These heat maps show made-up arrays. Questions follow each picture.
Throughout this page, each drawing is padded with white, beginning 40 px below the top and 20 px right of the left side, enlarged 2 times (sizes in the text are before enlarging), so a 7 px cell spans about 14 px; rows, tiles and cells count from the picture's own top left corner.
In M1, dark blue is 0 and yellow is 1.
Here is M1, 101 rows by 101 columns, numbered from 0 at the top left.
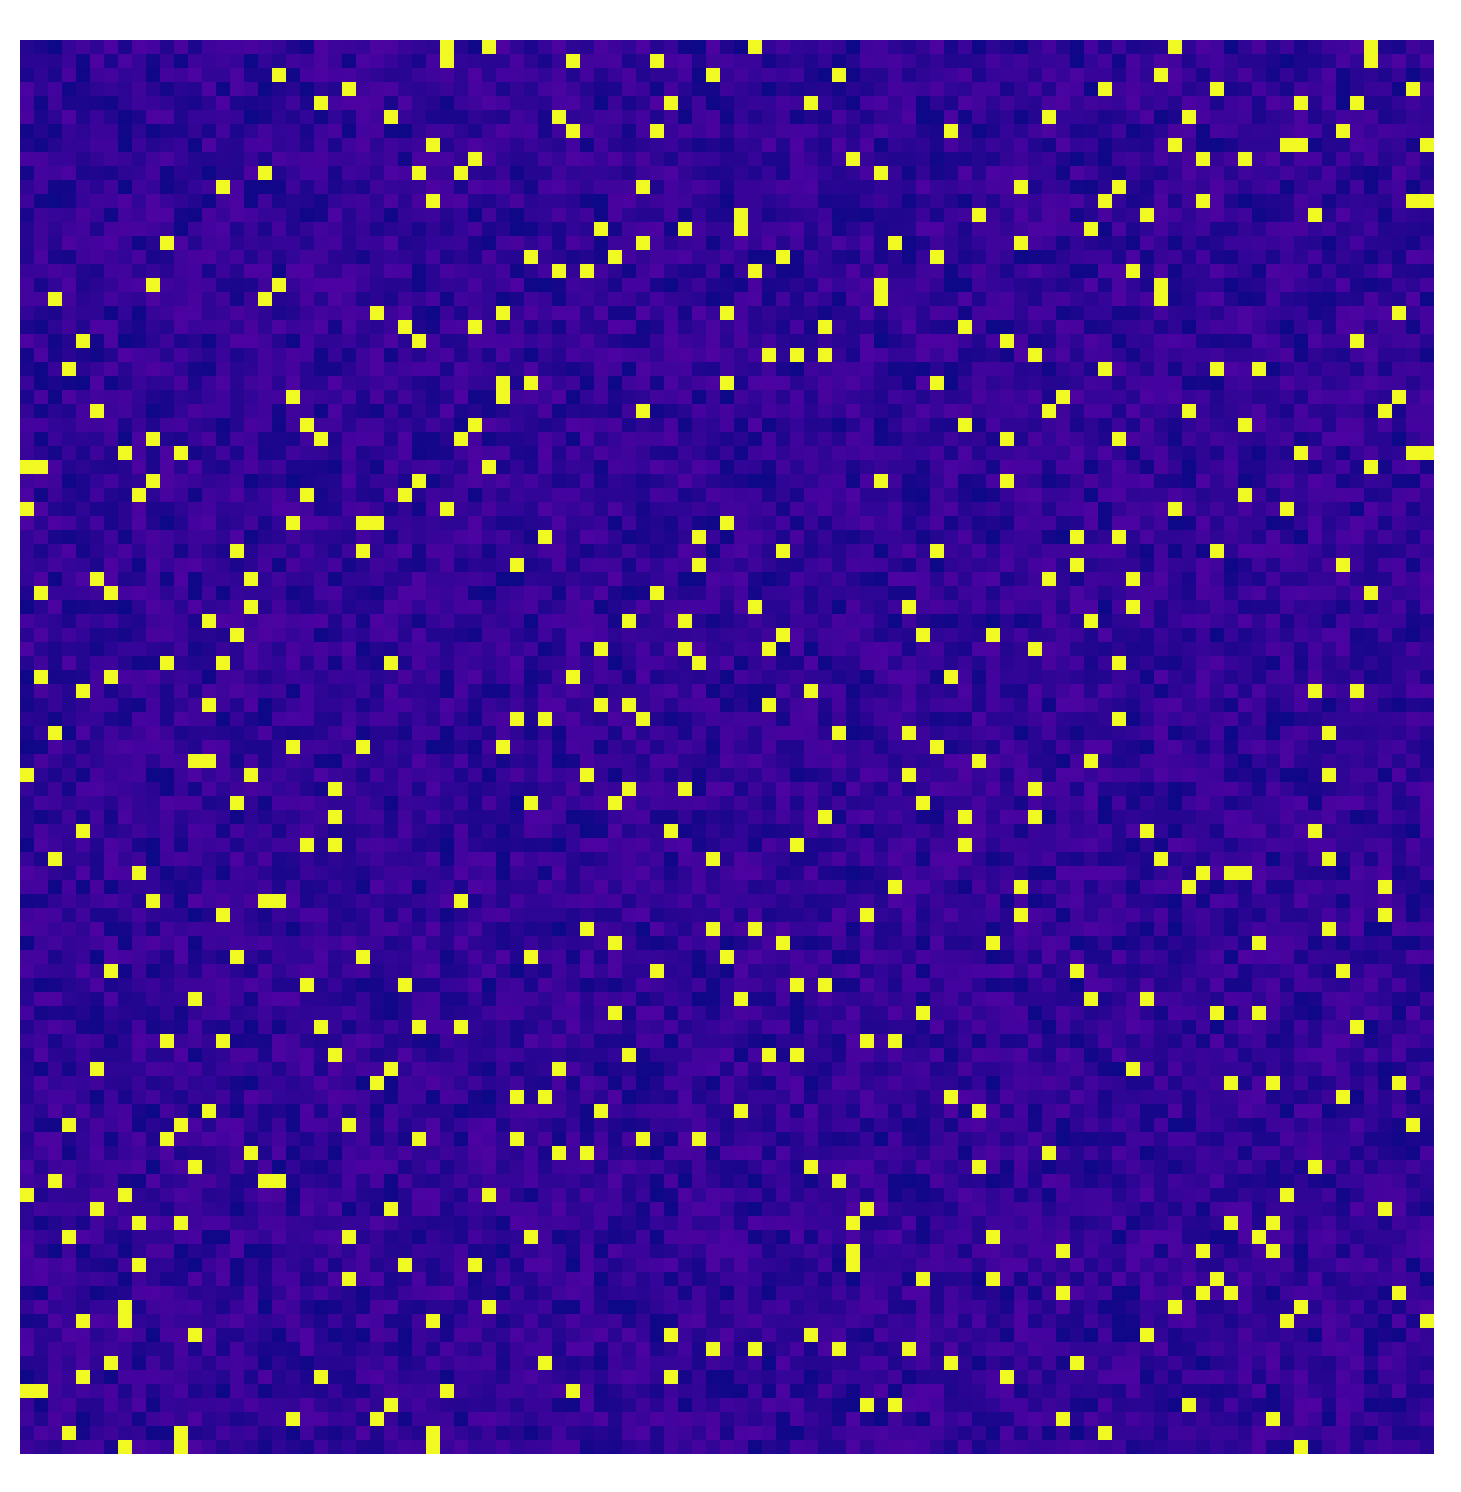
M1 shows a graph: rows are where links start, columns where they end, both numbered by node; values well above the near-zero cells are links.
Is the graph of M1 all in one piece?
yes
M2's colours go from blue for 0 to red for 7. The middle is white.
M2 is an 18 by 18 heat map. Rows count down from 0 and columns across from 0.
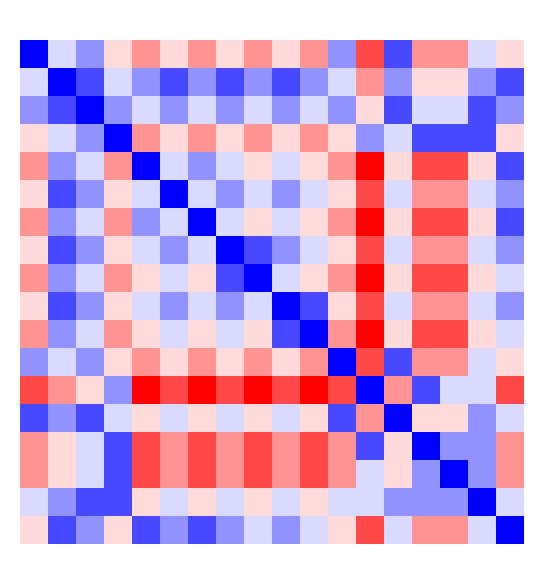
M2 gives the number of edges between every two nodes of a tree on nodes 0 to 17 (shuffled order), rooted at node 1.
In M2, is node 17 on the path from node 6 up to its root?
yes
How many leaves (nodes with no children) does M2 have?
9
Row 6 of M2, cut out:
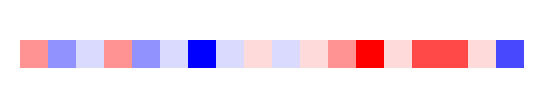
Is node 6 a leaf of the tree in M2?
yes
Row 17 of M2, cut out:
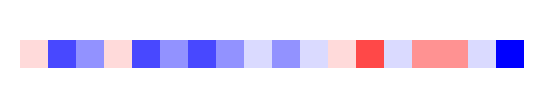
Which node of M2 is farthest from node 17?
12
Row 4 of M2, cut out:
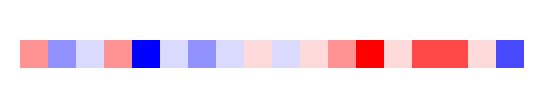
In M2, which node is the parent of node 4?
17
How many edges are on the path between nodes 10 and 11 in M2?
5
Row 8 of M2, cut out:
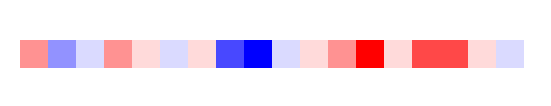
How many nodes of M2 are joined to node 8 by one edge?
1
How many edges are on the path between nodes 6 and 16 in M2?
4
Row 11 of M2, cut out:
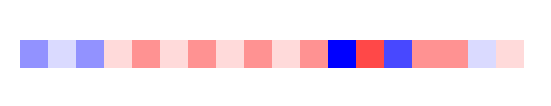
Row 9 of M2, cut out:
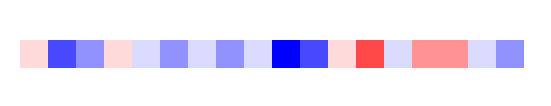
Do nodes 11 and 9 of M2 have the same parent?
no
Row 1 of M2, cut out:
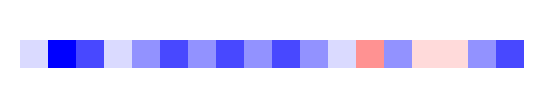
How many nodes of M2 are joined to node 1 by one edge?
5
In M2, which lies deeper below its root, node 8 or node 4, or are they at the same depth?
the same depth
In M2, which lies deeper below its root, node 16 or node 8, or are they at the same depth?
the same depth
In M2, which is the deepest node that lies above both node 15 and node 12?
3
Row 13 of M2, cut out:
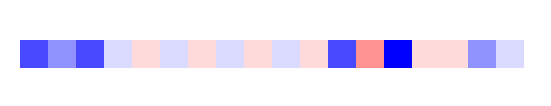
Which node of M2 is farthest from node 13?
12
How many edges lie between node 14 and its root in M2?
4
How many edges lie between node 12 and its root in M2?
5
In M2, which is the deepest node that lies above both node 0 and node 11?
13
